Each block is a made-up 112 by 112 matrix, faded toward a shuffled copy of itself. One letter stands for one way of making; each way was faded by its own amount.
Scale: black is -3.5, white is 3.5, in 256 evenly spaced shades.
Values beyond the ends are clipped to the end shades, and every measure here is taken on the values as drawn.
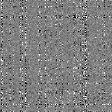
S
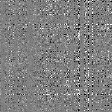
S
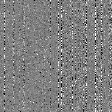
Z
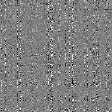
S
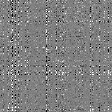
S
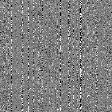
Z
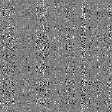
S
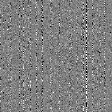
Z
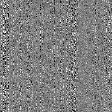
Z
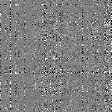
S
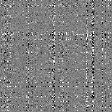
S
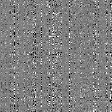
S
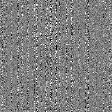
Z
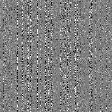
Z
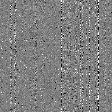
Z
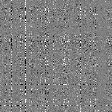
S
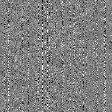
Z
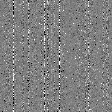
Z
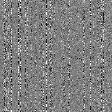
Z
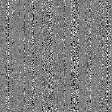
Z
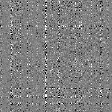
S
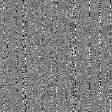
Z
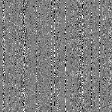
Z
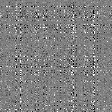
S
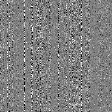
Z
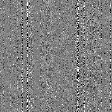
Z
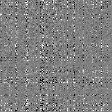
S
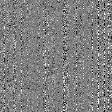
Z
